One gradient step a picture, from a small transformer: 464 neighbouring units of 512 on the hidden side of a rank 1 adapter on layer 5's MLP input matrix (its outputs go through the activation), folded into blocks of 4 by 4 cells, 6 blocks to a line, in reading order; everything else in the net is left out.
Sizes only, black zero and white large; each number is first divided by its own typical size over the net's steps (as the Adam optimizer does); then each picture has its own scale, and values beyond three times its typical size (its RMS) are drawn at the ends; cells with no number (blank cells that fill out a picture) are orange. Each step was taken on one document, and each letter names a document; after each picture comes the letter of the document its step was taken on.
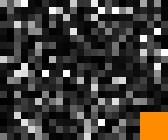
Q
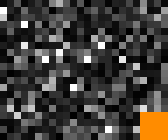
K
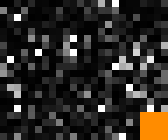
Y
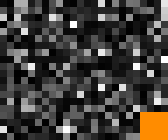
K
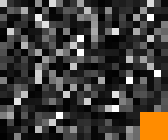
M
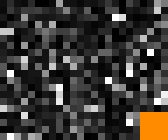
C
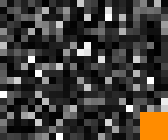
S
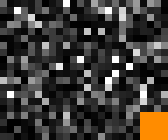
S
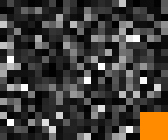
M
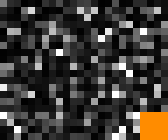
M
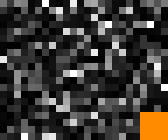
Q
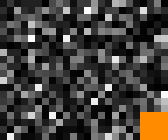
S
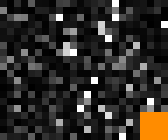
Y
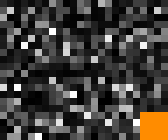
M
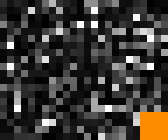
M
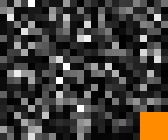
Q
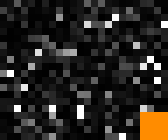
Y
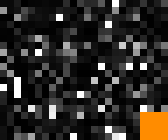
Y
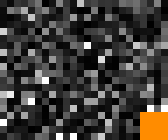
S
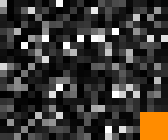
M
